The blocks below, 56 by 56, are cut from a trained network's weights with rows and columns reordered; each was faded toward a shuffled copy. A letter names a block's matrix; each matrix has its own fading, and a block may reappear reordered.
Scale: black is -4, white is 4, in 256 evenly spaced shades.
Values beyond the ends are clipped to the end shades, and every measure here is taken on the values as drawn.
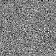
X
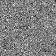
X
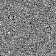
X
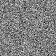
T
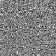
X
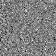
X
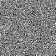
X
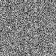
T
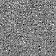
X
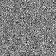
T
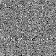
X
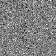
X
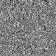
X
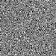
X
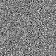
T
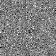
X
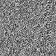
T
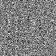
T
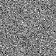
X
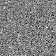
X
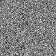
T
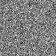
T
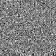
X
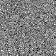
X
